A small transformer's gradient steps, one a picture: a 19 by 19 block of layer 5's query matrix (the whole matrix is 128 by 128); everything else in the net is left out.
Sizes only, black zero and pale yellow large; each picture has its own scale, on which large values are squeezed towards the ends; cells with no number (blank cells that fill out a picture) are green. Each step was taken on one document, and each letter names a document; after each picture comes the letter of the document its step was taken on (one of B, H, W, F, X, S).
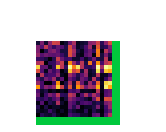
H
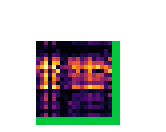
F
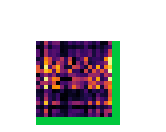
F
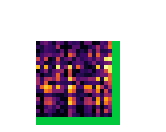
H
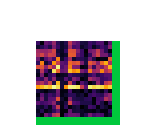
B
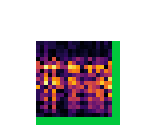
F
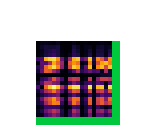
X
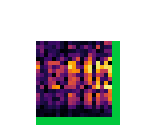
H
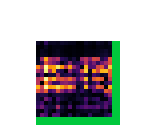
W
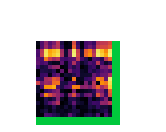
X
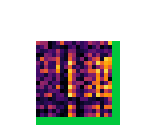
H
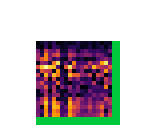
B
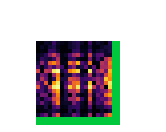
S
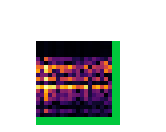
W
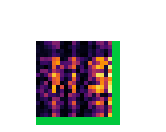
X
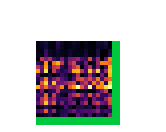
F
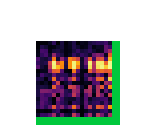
X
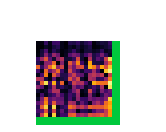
B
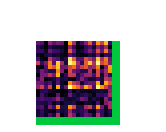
H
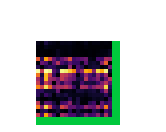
W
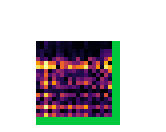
W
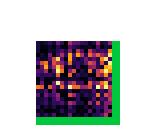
H
